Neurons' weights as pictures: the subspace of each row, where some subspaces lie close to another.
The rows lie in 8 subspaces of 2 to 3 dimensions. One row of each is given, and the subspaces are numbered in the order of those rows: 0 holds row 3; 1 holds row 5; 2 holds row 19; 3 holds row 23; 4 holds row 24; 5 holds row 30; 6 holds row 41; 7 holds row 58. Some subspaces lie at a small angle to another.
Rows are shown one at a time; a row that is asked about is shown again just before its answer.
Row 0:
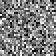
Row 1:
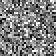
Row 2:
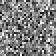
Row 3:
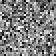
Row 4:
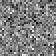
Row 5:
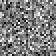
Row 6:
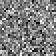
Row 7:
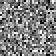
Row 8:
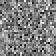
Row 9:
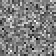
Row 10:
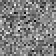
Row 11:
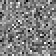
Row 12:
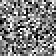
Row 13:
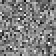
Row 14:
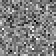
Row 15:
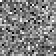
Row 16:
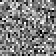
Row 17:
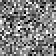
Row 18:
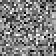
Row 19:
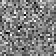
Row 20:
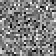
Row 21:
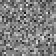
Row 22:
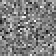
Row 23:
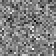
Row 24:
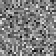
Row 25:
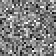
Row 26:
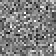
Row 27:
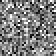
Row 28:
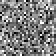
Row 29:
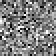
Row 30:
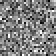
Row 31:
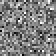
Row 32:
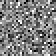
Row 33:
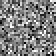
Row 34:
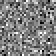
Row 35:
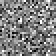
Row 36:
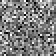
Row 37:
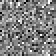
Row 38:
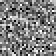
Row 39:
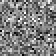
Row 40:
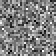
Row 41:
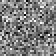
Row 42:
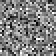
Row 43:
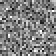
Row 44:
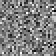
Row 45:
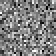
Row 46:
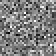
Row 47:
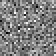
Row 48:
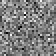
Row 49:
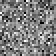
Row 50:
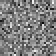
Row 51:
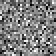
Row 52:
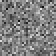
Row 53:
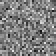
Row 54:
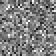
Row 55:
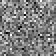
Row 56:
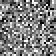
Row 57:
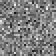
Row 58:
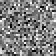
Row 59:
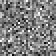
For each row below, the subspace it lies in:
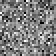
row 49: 6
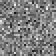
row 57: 6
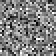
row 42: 5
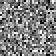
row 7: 4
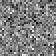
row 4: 3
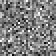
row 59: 1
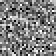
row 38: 5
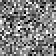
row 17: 6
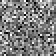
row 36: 2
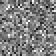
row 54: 1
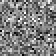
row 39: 4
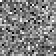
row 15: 5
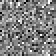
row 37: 1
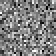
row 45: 6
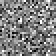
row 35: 5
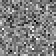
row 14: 3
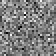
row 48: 2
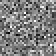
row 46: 7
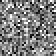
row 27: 1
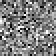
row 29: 0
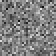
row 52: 1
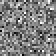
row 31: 4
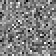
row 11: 1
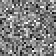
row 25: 4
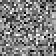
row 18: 7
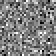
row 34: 3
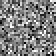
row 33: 3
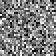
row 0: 4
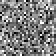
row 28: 6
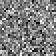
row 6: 5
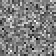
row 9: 3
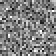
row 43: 5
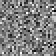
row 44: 1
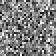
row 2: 0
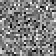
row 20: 7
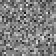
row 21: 7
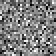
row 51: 7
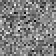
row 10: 6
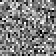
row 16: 5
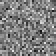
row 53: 5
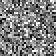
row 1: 4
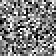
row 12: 0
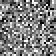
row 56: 2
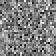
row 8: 0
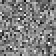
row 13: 0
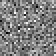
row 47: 2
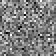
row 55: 2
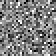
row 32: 1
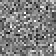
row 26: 7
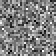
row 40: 3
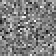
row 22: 0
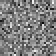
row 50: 2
